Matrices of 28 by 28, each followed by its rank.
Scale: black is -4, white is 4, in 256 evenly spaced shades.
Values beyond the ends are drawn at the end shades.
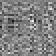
five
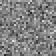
full rank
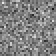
full rank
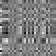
two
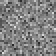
full rank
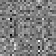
five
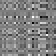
two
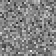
full rank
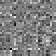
five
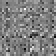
five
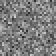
full rank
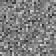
full rank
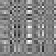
two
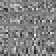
five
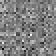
five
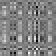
two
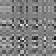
two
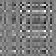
two
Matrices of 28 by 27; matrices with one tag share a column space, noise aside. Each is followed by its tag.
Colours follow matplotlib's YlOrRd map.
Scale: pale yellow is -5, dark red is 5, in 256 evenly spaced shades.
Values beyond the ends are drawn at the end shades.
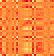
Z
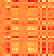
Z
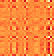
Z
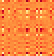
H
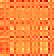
Z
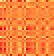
Z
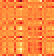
Z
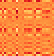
H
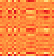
H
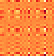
H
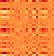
H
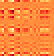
H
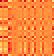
Z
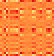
H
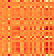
Z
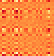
H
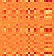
H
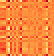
Z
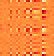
H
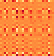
H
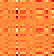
H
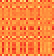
Z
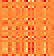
Z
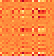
H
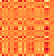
Z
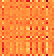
Z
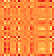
Z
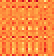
Z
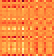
Z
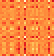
Z
